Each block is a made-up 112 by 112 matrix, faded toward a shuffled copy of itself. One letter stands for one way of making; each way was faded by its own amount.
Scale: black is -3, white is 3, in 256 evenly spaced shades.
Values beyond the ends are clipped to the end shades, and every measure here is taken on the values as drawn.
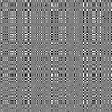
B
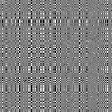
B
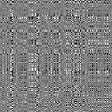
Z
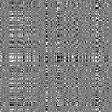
Z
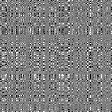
Z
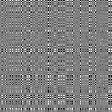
B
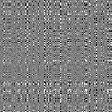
Z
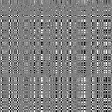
B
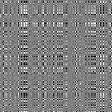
B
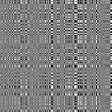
B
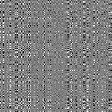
Z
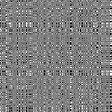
Z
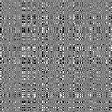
Z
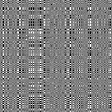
B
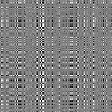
B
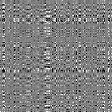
Z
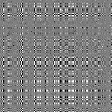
B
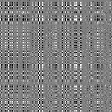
B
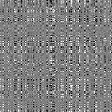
Z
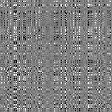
Z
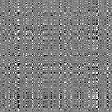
Z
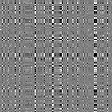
B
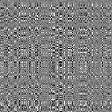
Z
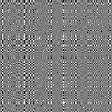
B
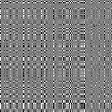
B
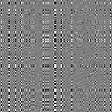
B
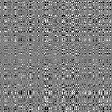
Z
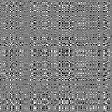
Z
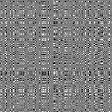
Z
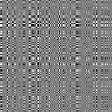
B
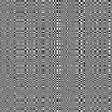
B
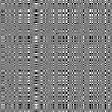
B
